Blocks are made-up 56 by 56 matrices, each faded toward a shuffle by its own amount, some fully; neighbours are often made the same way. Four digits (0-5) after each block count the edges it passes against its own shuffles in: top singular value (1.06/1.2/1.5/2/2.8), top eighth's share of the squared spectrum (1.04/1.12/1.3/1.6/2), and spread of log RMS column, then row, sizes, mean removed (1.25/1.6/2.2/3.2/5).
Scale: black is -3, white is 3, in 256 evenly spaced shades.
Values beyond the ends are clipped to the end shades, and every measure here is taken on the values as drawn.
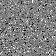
0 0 0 0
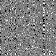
3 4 2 1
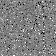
2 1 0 0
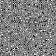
3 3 1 1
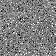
2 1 0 0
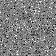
1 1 0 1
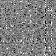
3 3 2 1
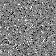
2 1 0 0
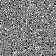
2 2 0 0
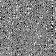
3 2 1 0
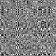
4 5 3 3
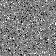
0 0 0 0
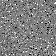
0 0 0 0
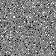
2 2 0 0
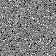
1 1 0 0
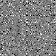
3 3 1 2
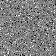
2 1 0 0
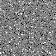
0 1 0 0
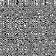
4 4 2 2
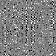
4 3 2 2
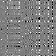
5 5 3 2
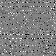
2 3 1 2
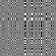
5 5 4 3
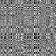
5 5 3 3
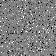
2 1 0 0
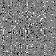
3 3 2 1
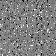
3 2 1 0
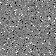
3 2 0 0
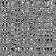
4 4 3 2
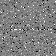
2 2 0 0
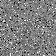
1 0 0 0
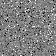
0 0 0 0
